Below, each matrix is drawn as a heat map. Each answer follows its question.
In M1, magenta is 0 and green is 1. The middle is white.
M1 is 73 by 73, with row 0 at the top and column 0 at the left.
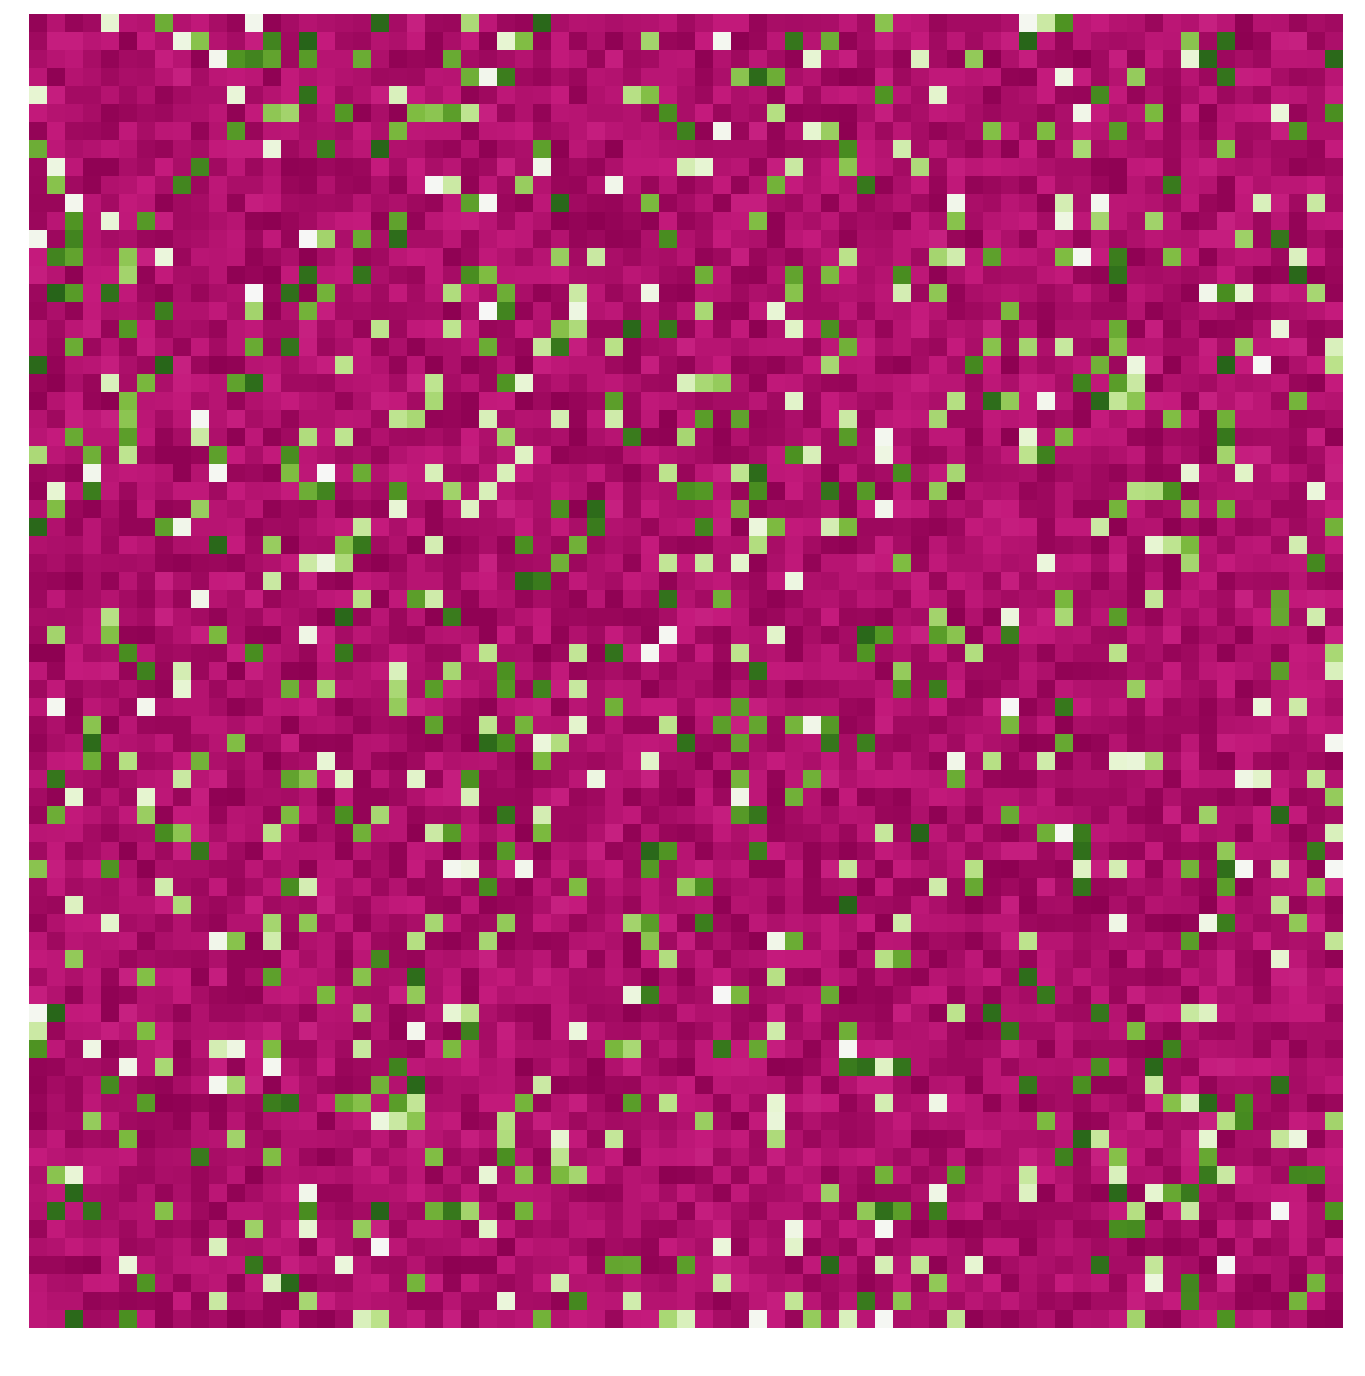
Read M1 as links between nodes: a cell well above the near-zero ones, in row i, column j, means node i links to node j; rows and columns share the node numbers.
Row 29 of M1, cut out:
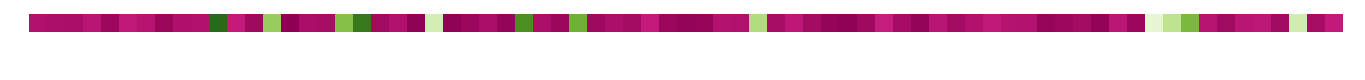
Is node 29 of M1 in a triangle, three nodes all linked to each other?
yes
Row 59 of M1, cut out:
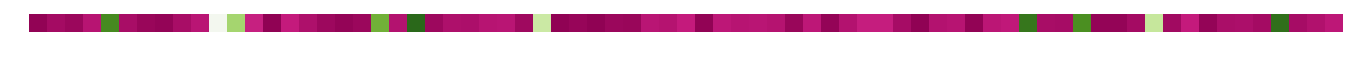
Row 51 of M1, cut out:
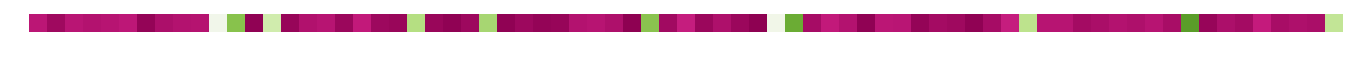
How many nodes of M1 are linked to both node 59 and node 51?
4
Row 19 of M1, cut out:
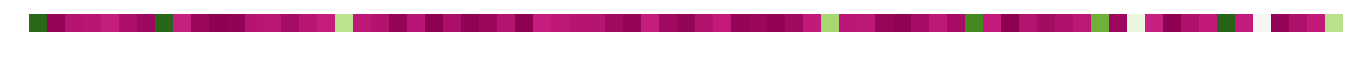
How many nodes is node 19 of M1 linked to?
10
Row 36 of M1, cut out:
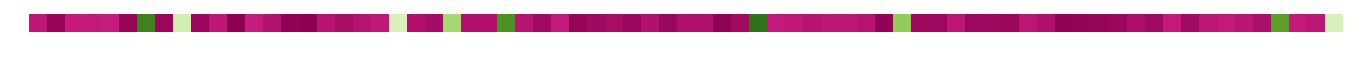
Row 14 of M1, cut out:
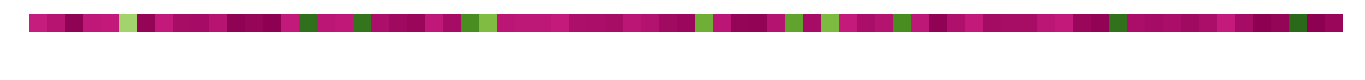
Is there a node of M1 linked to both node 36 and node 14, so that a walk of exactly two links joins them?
yes
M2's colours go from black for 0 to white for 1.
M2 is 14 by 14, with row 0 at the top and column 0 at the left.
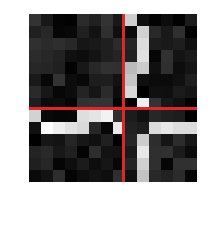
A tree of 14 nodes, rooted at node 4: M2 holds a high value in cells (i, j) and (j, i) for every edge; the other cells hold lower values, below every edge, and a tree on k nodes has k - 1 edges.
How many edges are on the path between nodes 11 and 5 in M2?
4
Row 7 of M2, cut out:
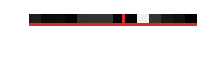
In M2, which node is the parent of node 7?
9
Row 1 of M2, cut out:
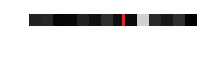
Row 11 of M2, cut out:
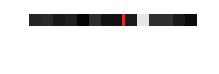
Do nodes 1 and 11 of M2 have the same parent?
yes
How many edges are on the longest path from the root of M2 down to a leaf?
2
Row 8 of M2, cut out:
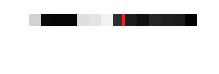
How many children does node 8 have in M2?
3
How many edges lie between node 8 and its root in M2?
1
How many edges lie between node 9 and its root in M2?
1
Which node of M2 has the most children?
9
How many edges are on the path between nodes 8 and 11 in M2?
3
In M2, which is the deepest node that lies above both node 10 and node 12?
9
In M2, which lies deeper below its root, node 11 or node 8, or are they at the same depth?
node 11
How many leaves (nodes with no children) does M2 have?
11
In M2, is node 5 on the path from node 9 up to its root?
no
